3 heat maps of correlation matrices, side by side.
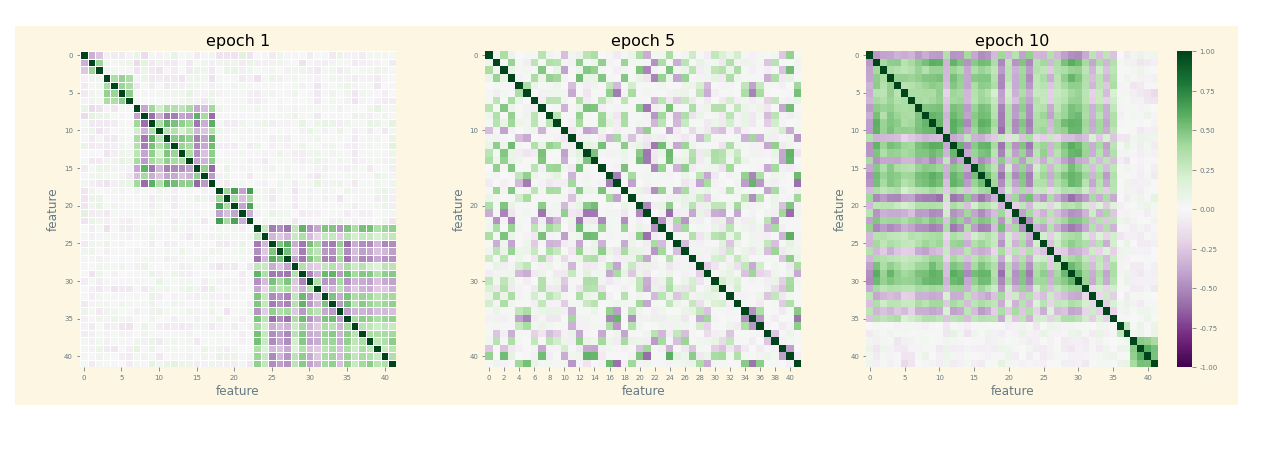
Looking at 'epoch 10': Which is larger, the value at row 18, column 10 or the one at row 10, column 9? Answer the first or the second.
the second
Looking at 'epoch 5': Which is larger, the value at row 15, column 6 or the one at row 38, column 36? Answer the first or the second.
the first
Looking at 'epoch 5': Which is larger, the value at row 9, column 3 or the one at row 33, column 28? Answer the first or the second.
the first
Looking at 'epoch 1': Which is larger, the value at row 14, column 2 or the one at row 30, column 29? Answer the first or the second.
the first
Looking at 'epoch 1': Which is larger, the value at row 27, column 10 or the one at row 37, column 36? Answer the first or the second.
the second
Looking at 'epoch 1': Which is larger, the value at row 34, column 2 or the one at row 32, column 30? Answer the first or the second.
the first
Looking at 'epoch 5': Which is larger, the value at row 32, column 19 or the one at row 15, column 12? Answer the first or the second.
the second
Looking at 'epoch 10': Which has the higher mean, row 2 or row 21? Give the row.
2
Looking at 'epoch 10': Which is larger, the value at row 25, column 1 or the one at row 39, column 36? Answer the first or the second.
the first
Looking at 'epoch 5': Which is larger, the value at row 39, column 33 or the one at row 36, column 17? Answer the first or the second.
the first
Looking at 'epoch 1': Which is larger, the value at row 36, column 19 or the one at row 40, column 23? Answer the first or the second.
the second
